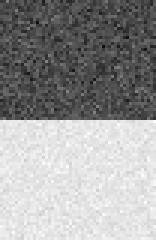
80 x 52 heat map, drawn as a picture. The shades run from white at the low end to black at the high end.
It is made of 2 by 1 panels. Panel 1,1: high, fine-grained. Panel 2,1: very low, fine-grained, faint in contrast.
